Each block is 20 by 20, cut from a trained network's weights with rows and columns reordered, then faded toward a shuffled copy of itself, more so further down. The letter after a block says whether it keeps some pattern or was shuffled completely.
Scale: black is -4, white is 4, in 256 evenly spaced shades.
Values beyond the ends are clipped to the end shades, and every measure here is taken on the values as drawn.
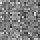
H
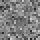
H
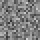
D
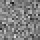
D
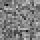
H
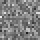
D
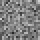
H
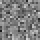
H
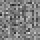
H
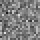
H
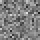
D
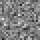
D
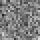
D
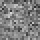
H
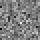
D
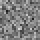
H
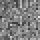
H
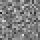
H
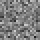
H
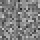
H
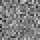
H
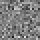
H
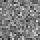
D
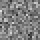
H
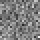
H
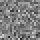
H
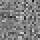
H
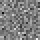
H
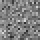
D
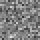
D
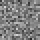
H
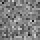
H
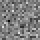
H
